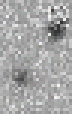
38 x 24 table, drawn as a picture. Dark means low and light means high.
The top right is the roughest part. The ninth with the lowest average is the top right. Two dips sink into the field. No single row or column stands out from its neighbours. Neither half mirrors the other. In the top right lies a patch that is rougher than the rest.
